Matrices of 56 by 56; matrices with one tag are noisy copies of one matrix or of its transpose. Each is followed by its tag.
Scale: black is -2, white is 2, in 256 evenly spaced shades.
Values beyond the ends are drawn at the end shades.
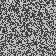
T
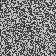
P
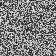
P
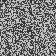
P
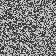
T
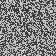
T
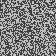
P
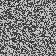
T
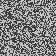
T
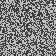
T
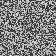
P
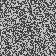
P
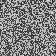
P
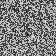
T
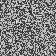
P
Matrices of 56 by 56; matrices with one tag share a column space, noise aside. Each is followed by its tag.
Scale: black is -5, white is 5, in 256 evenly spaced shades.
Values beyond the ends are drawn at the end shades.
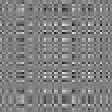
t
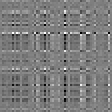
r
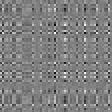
t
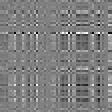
r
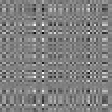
t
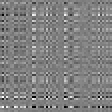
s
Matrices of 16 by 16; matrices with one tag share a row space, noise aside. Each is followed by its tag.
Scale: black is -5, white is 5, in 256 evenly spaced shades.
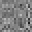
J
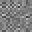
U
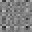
U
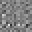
U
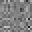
J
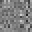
J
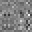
J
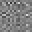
U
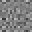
U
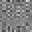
U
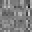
J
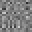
U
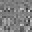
J
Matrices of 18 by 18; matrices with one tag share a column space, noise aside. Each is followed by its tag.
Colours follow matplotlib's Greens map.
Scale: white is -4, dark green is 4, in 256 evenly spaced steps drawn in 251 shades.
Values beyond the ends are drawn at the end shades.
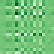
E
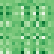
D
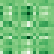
D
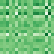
E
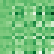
D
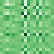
E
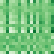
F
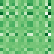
E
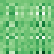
D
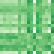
F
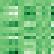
D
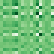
E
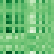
F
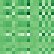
E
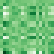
D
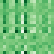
F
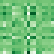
D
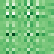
E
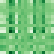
F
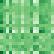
F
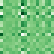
E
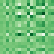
E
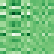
E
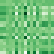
D
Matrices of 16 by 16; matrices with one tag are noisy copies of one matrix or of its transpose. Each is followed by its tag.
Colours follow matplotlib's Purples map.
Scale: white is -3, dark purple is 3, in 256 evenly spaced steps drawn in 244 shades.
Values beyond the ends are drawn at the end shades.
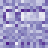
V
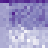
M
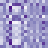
V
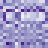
V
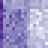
M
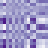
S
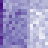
M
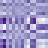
S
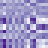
S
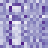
V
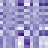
S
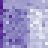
M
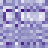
V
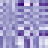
S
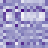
V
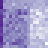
M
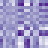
S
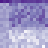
M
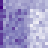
M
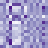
V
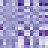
S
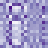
V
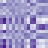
S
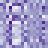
V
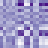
S
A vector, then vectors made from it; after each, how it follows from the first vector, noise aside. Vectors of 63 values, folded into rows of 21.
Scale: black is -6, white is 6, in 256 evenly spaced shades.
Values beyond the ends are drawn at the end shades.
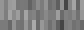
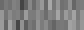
reversed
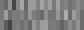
wrapped around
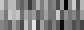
scaled up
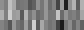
scaled up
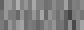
wrapped around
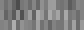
wrapped around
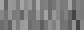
wrapped around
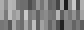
scaled up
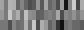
scaled up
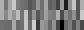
scaled up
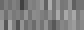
reversed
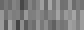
reversed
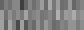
reversed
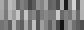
scaled up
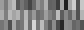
scaled up
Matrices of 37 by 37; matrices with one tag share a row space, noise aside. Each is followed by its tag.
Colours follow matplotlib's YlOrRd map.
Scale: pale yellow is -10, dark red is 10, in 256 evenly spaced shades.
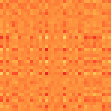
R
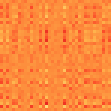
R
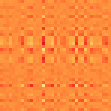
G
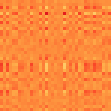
R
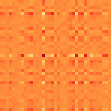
G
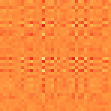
G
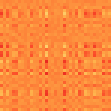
R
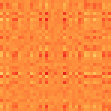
R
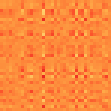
G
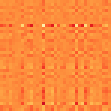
G
